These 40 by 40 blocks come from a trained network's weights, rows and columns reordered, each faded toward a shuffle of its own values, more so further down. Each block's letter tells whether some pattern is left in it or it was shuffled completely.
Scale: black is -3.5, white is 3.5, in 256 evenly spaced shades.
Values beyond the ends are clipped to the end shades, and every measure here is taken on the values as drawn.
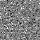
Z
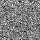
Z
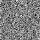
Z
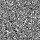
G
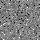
G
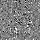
Z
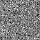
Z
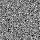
G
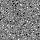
G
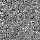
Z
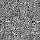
Z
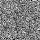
Z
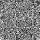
Z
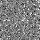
Z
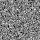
G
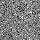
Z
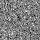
G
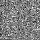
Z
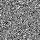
G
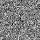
Z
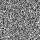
G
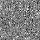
Z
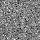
G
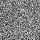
G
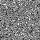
G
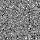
Z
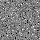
G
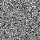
G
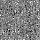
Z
